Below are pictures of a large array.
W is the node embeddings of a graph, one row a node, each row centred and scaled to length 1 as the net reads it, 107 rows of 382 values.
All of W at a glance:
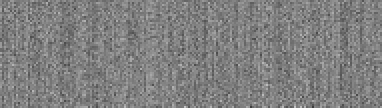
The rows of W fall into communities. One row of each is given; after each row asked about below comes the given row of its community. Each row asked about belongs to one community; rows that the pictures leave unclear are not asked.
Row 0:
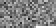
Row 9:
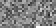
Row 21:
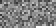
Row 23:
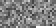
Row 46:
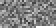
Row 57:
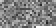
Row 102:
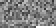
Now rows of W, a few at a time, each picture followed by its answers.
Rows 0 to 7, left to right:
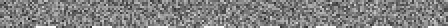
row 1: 23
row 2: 102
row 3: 9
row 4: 46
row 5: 102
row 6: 0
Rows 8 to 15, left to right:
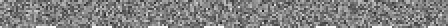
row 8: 57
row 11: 102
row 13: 46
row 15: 0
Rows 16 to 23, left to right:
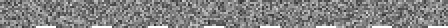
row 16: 102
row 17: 0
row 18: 0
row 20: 21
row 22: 57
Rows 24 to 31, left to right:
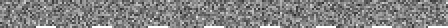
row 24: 23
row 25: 9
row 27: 102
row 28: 21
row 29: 57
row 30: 9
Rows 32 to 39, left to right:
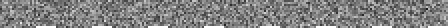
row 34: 21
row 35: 23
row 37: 57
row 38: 21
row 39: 21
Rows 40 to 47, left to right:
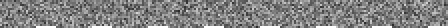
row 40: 23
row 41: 9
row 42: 9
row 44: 102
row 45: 9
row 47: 102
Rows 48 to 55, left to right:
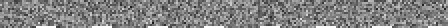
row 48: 21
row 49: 0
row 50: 102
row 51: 23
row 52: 9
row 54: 21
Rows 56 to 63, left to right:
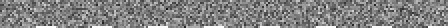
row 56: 46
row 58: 21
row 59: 46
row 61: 102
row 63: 23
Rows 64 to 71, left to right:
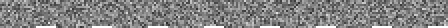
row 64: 46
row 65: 57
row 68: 23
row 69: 102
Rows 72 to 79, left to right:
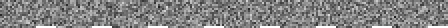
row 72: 0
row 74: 9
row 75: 0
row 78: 0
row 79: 9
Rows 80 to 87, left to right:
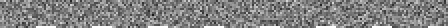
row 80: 102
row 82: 9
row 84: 57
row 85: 46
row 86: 0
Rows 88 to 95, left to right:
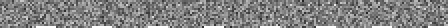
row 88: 0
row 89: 102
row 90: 9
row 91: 21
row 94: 21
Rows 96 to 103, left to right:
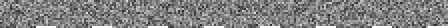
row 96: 23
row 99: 0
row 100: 9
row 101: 9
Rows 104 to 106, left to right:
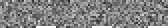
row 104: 23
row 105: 0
